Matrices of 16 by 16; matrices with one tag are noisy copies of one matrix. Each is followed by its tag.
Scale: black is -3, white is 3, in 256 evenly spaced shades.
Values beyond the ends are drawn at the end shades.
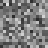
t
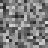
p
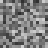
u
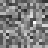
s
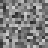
p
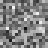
u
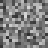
p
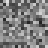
t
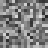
s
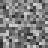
p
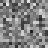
t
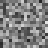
p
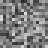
u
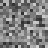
t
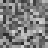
u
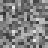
u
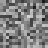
s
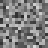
p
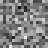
u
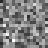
p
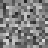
p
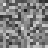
s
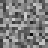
p
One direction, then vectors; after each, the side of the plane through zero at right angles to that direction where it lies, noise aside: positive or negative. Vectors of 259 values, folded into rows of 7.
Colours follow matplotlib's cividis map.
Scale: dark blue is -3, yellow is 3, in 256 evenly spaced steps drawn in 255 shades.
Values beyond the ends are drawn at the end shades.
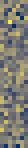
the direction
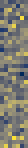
negative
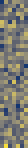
negative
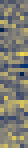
negative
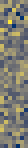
positive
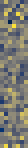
negative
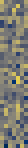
positive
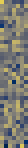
positive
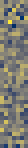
positive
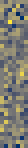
positive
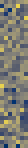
positive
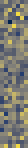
negative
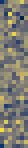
positive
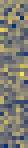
positive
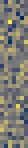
positive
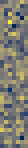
positive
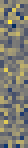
positive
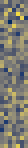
negative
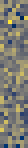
positive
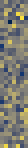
negative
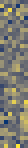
negative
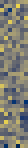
positive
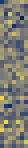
positive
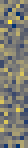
positive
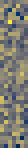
positive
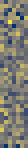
positive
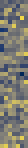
negative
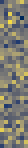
positive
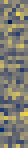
negative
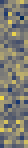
positive
